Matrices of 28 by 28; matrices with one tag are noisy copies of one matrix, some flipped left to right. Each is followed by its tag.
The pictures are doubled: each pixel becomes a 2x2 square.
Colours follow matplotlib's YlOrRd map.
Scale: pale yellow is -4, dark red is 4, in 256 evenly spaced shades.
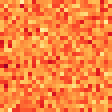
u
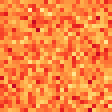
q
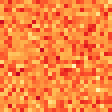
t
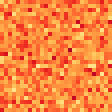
t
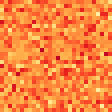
t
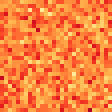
q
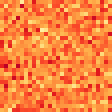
u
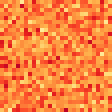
u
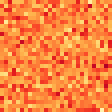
u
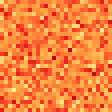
t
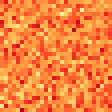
q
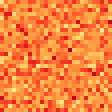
t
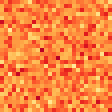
t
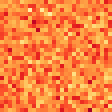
q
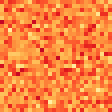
t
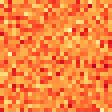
u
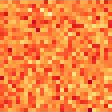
q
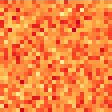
q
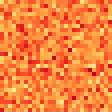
t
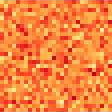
t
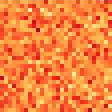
q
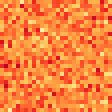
u
